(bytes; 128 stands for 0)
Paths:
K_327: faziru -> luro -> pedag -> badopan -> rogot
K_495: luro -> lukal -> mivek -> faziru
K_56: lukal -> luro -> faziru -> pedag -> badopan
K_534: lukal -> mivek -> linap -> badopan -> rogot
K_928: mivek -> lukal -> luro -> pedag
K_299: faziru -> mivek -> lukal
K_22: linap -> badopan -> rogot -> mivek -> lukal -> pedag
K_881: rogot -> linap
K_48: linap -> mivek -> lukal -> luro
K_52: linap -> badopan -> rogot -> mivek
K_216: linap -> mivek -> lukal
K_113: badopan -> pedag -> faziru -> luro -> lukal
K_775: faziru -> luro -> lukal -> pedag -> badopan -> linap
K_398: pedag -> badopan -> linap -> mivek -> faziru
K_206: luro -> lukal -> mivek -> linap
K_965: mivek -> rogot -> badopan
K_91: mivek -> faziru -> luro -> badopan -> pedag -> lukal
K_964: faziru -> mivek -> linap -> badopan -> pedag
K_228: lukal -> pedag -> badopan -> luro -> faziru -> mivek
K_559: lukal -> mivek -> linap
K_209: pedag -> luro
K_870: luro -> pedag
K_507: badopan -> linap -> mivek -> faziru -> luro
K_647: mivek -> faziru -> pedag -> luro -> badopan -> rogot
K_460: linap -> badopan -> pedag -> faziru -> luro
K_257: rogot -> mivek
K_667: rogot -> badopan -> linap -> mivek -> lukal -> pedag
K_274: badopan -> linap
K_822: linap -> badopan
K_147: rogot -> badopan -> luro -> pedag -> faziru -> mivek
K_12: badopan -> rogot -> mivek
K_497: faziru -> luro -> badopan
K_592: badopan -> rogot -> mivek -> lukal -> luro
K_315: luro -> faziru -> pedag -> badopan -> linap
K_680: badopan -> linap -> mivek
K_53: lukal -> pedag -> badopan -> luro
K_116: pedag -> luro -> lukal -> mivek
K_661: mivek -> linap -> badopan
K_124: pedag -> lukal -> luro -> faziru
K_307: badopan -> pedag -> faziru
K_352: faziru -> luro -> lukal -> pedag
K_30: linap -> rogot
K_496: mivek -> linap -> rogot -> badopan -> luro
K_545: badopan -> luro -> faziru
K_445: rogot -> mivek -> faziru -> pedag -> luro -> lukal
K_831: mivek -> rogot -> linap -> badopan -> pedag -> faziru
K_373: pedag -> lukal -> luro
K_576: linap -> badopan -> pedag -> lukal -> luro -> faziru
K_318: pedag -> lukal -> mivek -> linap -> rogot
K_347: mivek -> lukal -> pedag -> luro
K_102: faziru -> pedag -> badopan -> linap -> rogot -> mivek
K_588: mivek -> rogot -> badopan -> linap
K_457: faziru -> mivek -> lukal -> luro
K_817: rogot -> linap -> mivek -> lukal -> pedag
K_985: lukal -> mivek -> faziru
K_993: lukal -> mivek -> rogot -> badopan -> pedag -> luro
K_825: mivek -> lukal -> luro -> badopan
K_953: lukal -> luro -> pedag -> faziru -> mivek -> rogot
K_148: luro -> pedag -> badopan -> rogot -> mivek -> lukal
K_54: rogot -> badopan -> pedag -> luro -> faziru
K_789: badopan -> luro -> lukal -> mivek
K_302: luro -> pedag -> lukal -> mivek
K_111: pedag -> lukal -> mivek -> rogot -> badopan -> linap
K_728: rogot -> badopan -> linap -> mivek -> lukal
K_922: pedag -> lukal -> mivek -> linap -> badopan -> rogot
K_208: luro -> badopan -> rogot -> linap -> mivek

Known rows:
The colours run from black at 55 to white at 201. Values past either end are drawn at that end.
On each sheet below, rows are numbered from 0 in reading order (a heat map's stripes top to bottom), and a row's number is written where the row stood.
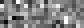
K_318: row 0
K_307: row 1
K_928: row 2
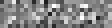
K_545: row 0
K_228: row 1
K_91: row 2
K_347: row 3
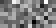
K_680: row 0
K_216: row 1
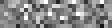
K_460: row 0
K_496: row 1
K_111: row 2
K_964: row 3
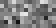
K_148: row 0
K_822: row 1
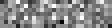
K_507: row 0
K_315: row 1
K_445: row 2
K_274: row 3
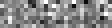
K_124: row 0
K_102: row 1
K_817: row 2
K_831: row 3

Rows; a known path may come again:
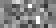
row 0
K_822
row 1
K_928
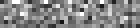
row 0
K_111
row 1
K_661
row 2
K_148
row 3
K_817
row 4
K_545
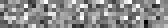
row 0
K_91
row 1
K_102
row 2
K_460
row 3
K_496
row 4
K_507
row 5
K_216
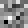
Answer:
K_48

